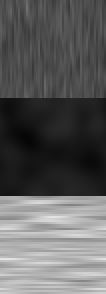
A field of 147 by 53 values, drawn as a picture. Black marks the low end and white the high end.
It is made of 3 by 1 panels. Panel 1,1: low, streaked downward, faint in contrast. Panel 2,1: very low, smooth, faint in contrast. Panel 3,1: high, streaked across.
